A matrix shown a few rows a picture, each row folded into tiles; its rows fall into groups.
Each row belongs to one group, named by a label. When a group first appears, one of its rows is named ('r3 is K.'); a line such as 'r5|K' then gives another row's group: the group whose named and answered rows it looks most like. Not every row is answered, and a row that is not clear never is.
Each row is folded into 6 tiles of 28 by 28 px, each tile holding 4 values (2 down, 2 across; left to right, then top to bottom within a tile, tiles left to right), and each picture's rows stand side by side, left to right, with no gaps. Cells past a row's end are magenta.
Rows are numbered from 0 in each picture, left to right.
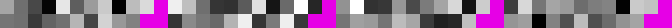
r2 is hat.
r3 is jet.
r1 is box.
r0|jet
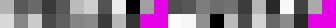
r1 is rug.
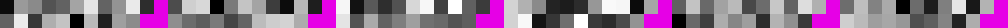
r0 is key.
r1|key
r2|rug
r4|jet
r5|hat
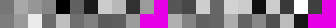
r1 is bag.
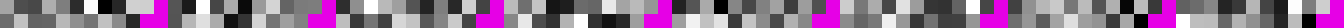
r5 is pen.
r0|box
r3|hat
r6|bag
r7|rug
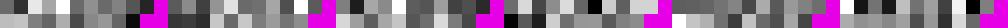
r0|bag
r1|jet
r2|bag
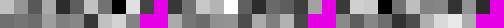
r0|box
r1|bag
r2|key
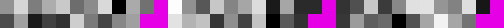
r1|rug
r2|key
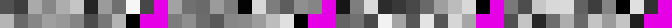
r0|bag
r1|box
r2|key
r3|bag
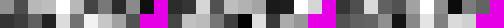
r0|bag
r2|key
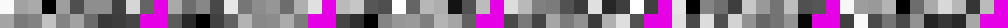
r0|pen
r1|jet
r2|jet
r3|box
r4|rug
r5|hat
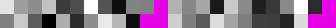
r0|box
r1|pen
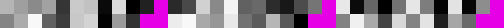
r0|rug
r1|bag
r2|rug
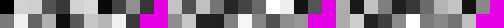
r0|key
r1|hat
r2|hat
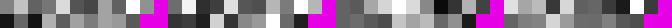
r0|jet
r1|jet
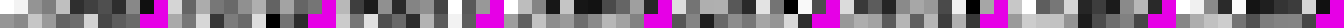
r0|pen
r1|rug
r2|rug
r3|pen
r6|pen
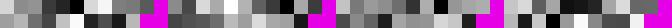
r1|bag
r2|box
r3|hat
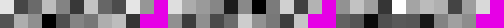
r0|box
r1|hat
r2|jet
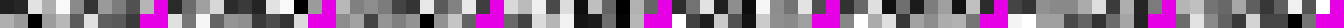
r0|bag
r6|rug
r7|hat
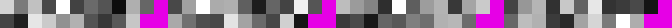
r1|bag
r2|jet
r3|key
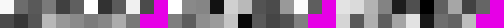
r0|box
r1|pen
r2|hat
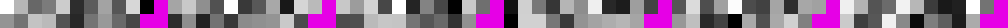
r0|pen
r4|jet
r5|pen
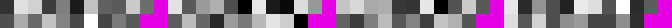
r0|key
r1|box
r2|box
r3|rug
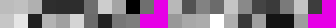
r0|hat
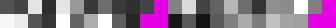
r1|jet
